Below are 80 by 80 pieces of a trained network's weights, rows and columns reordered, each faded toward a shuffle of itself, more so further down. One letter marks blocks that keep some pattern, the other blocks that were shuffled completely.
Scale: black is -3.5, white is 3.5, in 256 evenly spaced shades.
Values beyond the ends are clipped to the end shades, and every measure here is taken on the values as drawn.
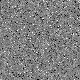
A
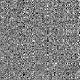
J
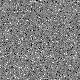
A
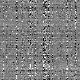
J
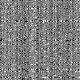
J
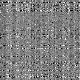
J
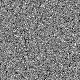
A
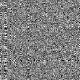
J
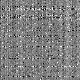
J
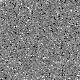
A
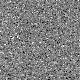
A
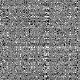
J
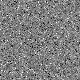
A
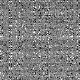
J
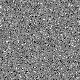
A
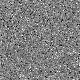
A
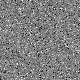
A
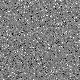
A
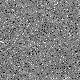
A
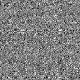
J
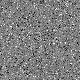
A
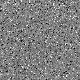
A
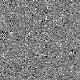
J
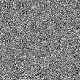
J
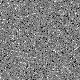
A
